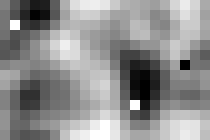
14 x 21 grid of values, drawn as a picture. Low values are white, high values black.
Ninth with the highest average: middle right. Grain: blotchy. Lone odd cells: 3, 1 higher and 2 lower than their neighbours.
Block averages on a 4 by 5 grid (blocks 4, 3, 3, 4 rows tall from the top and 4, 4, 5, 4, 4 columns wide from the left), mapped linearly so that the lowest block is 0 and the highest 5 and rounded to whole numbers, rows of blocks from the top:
32110
30232
32152
32020
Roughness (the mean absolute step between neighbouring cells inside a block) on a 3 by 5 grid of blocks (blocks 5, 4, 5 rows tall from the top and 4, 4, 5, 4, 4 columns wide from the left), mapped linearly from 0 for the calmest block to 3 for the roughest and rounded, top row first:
2 2 0 0 0 | 1 1 1 1 2 | 0 0 1 3 0
